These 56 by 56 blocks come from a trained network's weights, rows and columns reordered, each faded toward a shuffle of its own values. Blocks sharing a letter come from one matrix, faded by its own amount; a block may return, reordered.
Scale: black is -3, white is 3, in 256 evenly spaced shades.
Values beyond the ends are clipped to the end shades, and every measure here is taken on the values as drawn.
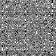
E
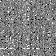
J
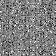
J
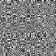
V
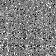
J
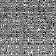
E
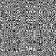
V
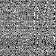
E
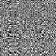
V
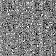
J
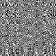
V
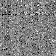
J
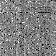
J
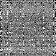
E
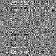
V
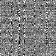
E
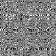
V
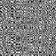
V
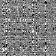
E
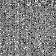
J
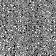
J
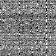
E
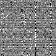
E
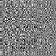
V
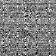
E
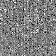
J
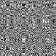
V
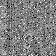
J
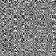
V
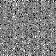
J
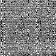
E
